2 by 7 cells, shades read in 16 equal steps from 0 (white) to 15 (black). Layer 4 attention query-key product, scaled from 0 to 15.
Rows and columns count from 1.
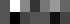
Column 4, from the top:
12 10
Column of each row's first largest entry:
4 2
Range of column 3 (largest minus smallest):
4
